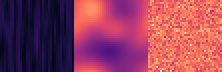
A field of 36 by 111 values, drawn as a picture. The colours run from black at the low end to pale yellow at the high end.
It is made of 1 by 3 panels. Panel 1,1: very low, streaked downward, faint in contrast. Panel 1,2: middling, smooth, strong in contrast. Panel 1,3: high, fine-grained.
